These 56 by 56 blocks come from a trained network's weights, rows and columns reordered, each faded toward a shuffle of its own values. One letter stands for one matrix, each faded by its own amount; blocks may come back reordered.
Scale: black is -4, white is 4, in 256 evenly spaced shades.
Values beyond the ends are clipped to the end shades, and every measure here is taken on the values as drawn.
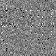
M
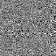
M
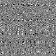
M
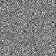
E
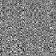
E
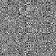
E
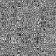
E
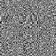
E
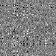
M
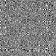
M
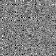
M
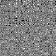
M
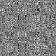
E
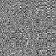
E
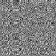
E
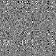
M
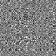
E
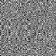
E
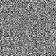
E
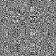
E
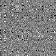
M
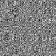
E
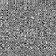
E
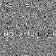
M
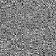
E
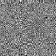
E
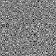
E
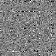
M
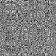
E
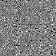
M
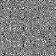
M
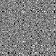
M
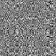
E
